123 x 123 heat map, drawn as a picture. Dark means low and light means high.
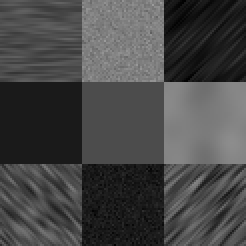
It is made of 3 by 3 panels. Panel 1,1: low, streaked across, faint in contrast. Panel 1,2: middling, fine-grained, faint in contrast. Panel 1,3: very low, slanting up to the right, faint in contrast. Panel 2,1: very low, flat. Panel 2,2: low, flat. Panel 2,3: middling, smooth, faint in contrast. Panel 3,1: low, slanting down to the right. Panel 3,2: very low, fine-grained, faint in contrast. Panel 3,3: low, slanting up to the right.
